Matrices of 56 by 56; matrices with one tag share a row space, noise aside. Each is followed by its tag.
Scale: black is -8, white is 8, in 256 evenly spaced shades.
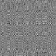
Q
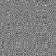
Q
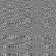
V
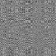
V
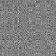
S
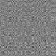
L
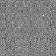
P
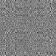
P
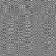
V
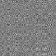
Q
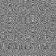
L
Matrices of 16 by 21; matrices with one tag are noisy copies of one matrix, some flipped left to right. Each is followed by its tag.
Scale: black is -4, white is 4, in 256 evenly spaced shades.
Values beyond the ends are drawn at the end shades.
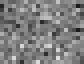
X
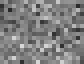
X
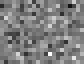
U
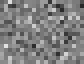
U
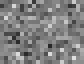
U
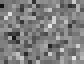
U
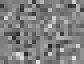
U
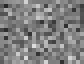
X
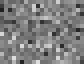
X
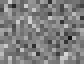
U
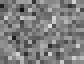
U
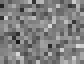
U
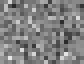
U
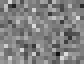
U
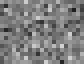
X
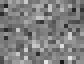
X
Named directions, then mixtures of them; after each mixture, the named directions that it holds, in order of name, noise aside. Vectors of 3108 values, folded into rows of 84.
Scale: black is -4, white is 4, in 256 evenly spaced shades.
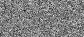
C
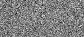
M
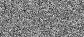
C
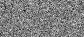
C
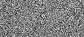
M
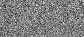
C, M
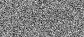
C, M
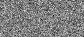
C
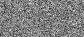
C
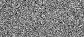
M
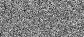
C
